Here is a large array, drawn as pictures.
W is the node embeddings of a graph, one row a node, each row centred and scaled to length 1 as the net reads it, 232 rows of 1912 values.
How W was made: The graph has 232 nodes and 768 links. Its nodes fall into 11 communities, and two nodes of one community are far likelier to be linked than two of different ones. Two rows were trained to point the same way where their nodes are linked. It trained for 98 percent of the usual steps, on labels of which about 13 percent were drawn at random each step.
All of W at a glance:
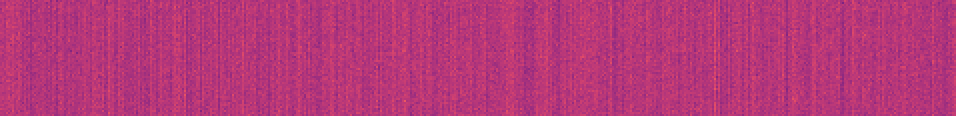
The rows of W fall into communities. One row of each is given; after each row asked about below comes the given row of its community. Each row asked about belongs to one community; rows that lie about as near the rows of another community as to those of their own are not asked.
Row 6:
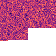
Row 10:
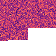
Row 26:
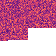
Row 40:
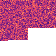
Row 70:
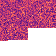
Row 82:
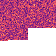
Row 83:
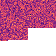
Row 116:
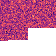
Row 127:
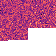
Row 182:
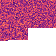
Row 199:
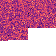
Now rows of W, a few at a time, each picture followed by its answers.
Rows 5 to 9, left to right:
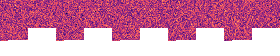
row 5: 82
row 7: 83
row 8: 127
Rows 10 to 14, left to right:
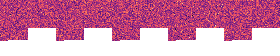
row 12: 127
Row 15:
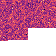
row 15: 10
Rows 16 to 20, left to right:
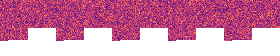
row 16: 70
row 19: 40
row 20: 182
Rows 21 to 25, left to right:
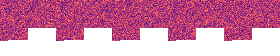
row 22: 116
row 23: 199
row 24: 40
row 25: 26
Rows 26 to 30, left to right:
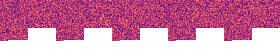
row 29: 26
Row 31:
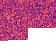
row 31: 182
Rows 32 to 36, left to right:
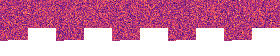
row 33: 116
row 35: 199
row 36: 70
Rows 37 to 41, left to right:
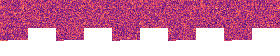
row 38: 40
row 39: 116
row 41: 127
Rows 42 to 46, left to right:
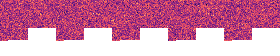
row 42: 182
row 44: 82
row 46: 10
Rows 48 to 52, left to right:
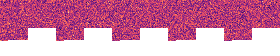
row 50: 26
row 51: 26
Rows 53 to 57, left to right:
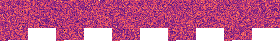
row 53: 40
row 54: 182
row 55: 83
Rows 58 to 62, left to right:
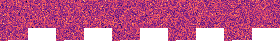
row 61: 70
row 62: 182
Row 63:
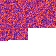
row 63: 116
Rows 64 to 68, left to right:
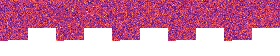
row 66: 199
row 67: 6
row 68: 40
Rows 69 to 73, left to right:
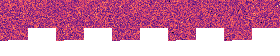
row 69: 127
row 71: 70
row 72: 182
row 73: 83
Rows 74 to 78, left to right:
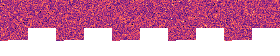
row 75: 70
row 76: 83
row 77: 26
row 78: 70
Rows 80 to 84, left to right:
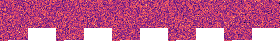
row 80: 199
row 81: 83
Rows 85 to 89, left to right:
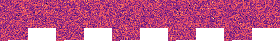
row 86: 182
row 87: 127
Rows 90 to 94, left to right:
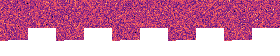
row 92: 26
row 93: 10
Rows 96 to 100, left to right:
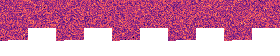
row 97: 127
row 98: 6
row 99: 10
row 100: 26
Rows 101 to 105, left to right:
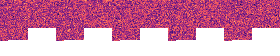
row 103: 6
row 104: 116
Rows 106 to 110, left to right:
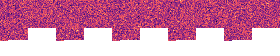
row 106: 199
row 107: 83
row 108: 116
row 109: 10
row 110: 127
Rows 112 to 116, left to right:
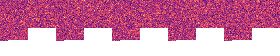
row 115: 116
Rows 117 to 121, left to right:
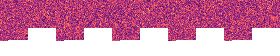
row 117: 199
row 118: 127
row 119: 6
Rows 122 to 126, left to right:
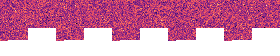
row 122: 10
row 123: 26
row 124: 10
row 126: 83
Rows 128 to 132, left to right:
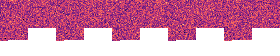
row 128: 10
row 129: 199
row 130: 70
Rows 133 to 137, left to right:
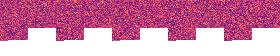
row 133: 82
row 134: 116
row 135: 127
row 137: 83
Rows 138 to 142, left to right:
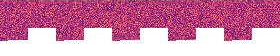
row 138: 10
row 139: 116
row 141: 127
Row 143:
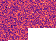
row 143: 70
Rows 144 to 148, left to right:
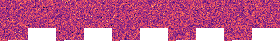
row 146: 116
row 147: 82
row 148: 83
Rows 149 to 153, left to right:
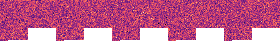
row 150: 127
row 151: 116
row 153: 70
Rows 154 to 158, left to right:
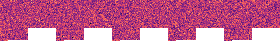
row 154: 199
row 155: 116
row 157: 70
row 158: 116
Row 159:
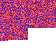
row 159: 82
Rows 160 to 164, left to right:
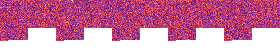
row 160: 26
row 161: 199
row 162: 40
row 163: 10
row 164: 199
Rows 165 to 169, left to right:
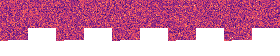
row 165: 6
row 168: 83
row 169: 10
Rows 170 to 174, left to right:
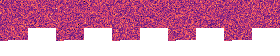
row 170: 40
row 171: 6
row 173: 182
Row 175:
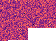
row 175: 6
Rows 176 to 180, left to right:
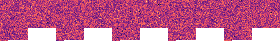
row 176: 26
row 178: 82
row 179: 82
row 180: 10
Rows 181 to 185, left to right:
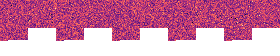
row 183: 70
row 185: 182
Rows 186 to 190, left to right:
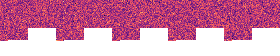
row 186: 199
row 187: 10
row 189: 182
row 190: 82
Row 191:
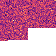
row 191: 40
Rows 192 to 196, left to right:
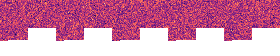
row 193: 182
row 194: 127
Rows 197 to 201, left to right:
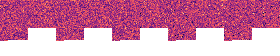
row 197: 6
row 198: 182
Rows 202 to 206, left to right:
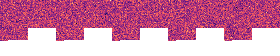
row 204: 26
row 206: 26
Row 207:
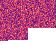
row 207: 82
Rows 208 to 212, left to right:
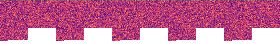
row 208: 116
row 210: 182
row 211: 83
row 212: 40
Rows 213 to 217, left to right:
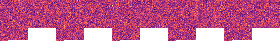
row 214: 82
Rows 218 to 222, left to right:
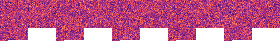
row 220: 83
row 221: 6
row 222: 127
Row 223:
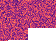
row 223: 199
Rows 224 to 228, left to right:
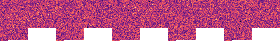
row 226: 83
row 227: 83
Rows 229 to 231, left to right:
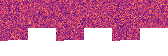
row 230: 10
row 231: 116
